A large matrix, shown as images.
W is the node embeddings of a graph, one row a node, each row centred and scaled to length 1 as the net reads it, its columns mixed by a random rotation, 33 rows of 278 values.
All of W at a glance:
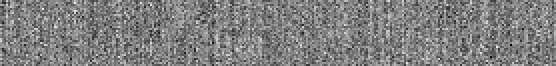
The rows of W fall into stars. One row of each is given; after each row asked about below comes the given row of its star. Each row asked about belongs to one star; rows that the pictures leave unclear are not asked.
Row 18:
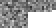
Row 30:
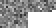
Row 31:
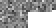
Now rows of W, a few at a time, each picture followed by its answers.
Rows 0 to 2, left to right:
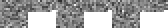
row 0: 18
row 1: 30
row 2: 31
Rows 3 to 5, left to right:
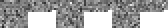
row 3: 30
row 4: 30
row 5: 18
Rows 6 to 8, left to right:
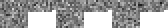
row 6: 30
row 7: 18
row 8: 18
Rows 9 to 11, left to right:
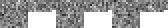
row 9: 31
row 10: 30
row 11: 30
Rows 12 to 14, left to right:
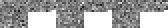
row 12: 18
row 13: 30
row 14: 31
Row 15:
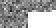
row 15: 18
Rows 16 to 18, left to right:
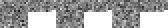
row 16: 18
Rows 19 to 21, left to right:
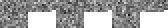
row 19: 31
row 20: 31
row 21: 30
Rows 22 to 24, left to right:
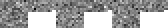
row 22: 31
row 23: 31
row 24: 30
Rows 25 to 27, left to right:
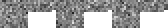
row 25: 31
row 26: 31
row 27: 31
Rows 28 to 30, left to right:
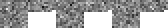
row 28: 18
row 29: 31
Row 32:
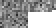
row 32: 30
